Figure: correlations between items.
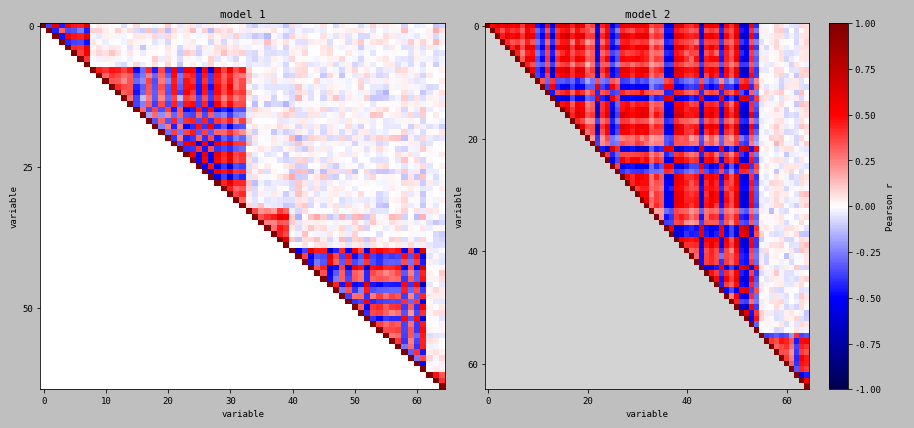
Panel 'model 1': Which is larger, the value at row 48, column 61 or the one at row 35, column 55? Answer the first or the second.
the first
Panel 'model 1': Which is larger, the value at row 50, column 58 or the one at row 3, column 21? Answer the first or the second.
the second
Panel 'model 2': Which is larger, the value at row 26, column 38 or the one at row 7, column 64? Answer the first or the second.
the second
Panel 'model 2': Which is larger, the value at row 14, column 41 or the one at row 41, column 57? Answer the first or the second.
the first
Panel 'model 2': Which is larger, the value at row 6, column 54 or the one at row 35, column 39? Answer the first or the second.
the second
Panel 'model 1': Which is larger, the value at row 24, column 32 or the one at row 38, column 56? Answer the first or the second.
the first
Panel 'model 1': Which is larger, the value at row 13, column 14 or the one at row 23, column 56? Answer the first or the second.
the first
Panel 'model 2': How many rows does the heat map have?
65
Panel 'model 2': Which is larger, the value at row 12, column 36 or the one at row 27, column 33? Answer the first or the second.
the second
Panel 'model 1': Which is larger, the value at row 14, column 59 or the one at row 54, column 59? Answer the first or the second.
the second
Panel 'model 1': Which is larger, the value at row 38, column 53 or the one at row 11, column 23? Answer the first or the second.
the second
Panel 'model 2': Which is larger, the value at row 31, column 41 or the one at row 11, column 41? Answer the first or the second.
the first
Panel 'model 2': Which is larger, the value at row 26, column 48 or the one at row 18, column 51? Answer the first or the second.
the first
